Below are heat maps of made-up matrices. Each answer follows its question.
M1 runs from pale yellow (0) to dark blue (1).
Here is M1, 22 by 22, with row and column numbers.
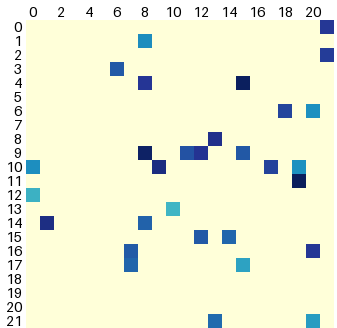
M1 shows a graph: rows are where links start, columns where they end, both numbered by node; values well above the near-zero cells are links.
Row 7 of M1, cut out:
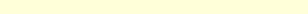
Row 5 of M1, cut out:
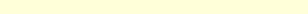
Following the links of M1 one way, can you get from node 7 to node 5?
no
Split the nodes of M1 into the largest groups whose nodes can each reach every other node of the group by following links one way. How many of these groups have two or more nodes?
1
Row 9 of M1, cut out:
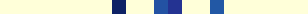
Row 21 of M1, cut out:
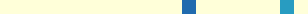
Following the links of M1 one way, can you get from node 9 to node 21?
yes
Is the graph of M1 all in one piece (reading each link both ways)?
no
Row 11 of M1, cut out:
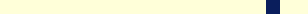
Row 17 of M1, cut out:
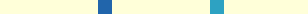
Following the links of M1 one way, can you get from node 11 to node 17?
no
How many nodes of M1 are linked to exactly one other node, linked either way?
3
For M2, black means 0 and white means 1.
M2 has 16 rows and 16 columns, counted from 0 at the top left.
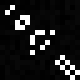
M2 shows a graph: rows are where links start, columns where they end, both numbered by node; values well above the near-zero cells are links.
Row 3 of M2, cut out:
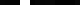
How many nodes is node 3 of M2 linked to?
2
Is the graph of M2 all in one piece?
no
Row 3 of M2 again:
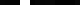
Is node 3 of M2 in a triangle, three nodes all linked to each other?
yes
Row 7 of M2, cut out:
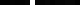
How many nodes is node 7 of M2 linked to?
1
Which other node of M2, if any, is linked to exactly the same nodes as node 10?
node 7
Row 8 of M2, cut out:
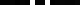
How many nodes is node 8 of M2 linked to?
2
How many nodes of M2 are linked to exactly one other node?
7
